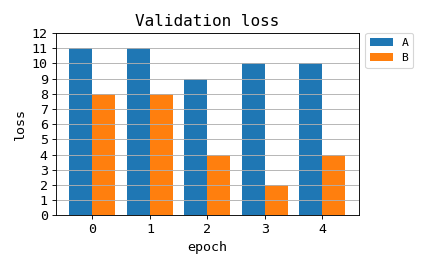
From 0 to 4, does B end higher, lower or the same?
lower
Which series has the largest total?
A
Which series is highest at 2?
A
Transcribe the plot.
Title: Validation loss
x-axis: epoch, ticks 0 1 2 3 4
y-axis: loss, ticks 0 1 2 3 4 5 6 7 8 9 10 11 12
Legend: A, B
Values:
A: 11 11 9 10 10
B: 8 8 4 2 4
